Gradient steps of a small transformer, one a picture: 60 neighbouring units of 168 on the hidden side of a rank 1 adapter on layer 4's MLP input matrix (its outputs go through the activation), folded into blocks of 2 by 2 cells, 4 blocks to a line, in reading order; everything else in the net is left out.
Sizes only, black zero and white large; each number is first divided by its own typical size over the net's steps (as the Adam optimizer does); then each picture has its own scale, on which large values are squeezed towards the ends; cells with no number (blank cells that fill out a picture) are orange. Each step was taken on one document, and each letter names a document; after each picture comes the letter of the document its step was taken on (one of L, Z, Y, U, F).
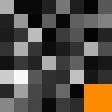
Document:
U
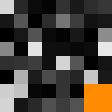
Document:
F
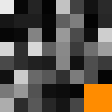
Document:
F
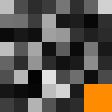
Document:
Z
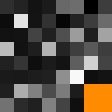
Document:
U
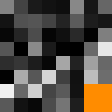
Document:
F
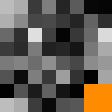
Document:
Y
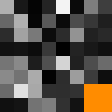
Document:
U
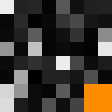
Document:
F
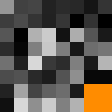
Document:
Y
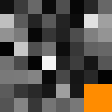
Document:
Y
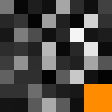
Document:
U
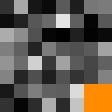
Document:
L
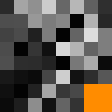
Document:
L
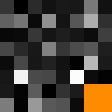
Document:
U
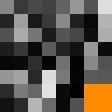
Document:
Z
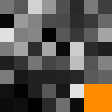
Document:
L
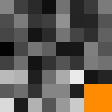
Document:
Z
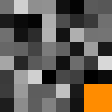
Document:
Y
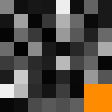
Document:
F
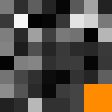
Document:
U
